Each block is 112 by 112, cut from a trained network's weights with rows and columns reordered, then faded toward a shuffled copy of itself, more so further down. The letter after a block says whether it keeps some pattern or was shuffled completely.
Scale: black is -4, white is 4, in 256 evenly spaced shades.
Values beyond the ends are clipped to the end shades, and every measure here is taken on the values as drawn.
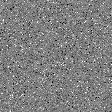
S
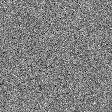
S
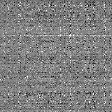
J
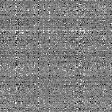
J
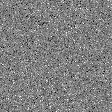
S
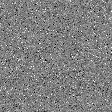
S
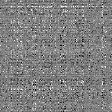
J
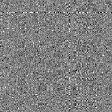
J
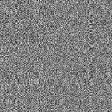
J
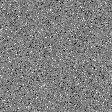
S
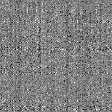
J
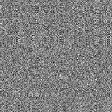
J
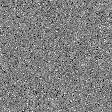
S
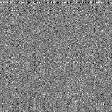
J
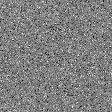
S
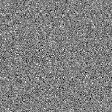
J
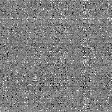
J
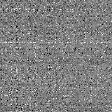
J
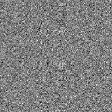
J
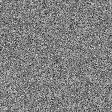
S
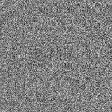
J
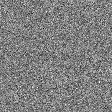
S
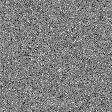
S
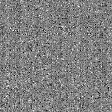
J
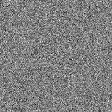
J
